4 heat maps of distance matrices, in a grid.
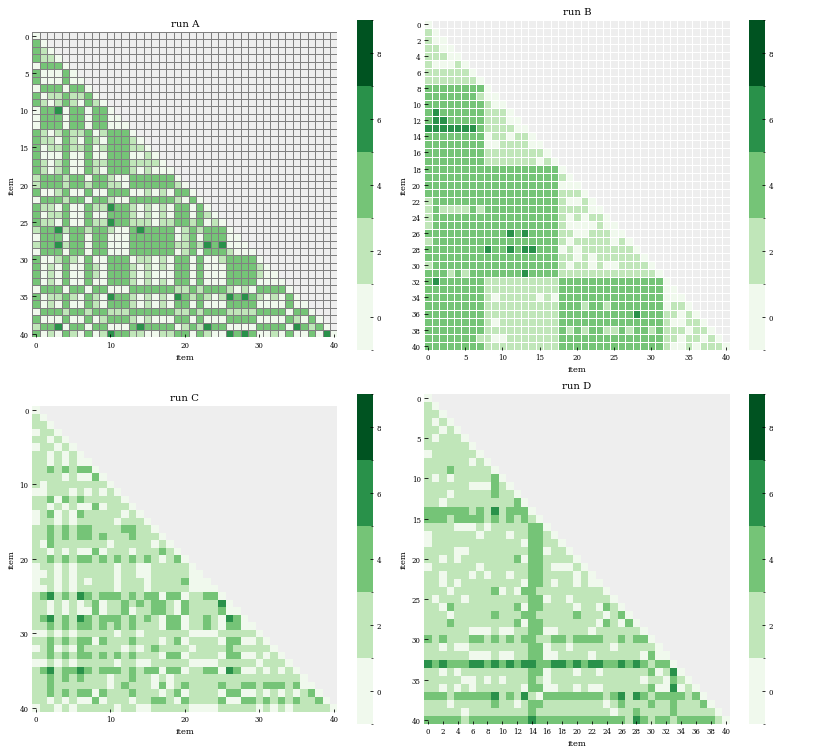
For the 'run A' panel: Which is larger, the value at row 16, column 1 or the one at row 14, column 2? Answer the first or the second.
the second
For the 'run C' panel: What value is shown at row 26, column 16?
4
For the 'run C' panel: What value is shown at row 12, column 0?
2
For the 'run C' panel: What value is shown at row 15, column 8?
2
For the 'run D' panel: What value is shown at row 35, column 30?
2
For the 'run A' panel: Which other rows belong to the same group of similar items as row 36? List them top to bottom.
1, 2, 3, 5, 6, 8, 9, 13, 14, 15, 16, 17, 18, 21, 23, 24, 25, 30, 31, 32, 33, 35, 38, 40
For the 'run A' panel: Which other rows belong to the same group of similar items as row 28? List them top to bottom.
0, 4, 7, 10, 11, 12, 19, 20, 22, 26, 27, 29, 34, 37, 39
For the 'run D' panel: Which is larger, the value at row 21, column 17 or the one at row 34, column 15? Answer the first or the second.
the second
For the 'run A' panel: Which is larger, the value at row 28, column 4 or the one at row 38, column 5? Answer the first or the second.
the first
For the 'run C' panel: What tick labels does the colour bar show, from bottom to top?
0, 2, 4, 6, 8
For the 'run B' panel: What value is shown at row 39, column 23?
4
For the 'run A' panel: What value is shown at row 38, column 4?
4
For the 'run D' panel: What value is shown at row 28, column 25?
2
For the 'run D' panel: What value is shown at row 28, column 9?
2
